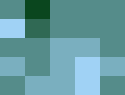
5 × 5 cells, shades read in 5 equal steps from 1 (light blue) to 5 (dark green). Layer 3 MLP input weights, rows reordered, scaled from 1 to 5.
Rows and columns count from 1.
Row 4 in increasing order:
1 2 2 2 3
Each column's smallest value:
1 2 2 1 2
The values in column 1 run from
1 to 3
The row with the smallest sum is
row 4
